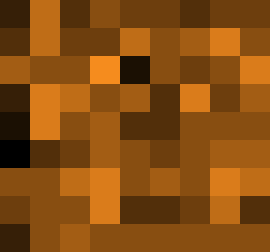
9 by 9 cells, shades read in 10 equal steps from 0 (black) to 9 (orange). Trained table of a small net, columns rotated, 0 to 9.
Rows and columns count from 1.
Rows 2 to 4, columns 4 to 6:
4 7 5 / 9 1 5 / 5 6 3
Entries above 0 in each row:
9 9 9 9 9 8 9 9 9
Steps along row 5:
up down up down same up same same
